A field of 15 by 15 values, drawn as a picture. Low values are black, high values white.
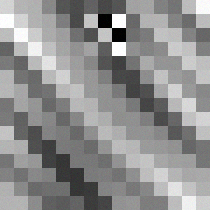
In the top middle lies a patch that is rougher than the rest. The top left is the ninth with the highest average. Streaks slant down to the right. The histogram is bell-shaped. The top middle is the roughest part.
